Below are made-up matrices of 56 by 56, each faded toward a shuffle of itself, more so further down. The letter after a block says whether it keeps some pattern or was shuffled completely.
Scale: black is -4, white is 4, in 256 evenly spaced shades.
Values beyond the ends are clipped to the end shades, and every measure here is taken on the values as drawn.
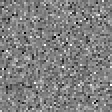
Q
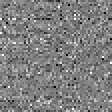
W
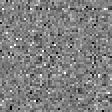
W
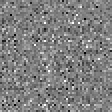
W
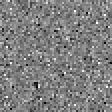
Q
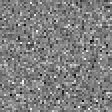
Q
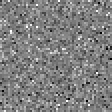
Q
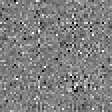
W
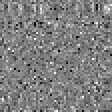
W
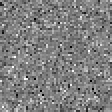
Q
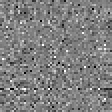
W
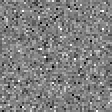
Q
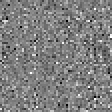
W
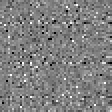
W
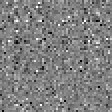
W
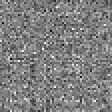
W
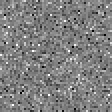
Q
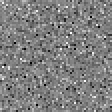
Q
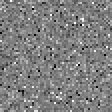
Q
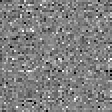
W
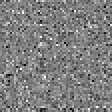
W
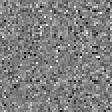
W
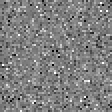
Q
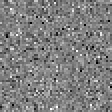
W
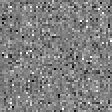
W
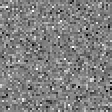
Q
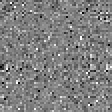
W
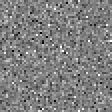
Q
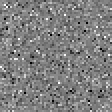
Q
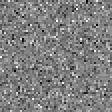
Q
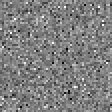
Q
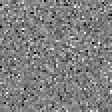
Q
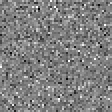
Q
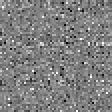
W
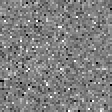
Q
